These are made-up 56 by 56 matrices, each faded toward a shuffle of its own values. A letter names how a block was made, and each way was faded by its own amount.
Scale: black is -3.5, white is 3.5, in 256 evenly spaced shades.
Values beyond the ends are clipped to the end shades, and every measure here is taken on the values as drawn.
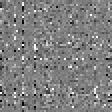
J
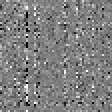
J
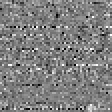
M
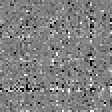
J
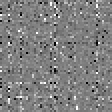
J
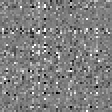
J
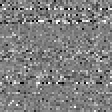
M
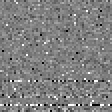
M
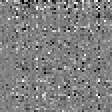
J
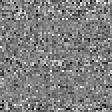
M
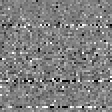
M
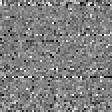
M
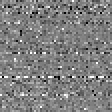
M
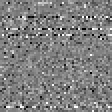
M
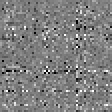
J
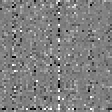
J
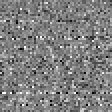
M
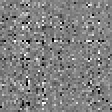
J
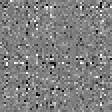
J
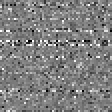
M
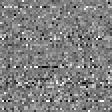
M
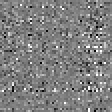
J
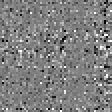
J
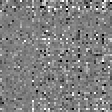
J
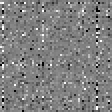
J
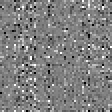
J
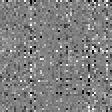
J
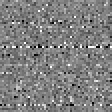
M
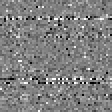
M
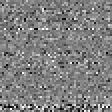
M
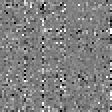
J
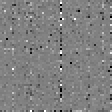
J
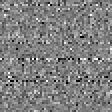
M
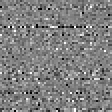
M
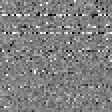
M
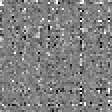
J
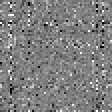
J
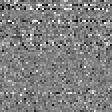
M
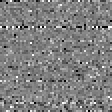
M
